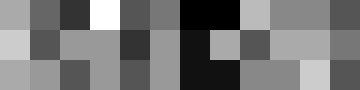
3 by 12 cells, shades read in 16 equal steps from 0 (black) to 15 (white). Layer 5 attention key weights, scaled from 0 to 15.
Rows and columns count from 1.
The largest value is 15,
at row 1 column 4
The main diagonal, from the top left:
10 5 5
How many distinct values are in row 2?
7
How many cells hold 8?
4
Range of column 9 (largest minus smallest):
6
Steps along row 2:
down up same down up down up down up same down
